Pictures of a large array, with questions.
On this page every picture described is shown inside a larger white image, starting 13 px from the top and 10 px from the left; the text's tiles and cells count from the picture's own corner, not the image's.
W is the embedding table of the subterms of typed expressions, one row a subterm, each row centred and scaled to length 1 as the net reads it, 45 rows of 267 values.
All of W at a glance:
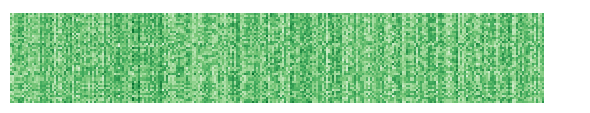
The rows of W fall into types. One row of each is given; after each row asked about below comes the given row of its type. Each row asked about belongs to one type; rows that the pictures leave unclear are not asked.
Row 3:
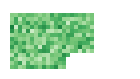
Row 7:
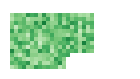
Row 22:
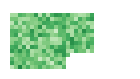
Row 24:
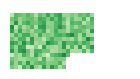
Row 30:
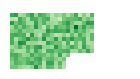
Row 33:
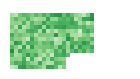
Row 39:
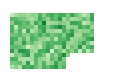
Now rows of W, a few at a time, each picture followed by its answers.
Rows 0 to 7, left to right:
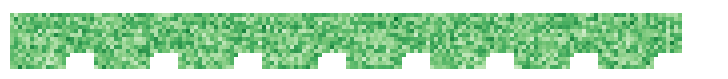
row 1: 22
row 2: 3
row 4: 3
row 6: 33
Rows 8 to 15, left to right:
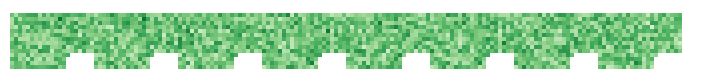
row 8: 3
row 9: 24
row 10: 3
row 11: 7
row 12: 39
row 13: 7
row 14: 22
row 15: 30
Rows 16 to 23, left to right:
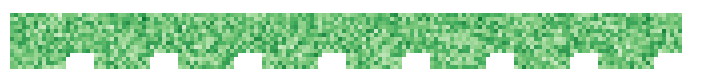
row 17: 24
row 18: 7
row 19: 24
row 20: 24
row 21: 3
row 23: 24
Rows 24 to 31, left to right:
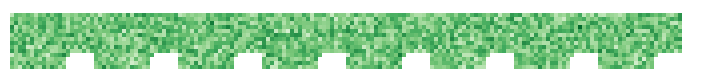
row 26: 39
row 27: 22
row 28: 22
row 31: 39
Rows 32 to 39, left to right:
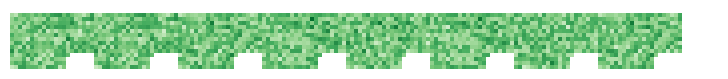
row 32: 33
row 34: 39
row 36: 30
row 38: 30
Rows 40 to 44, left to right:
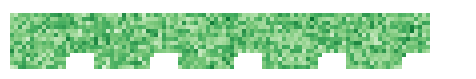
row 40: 33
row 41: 39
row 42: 22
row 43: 3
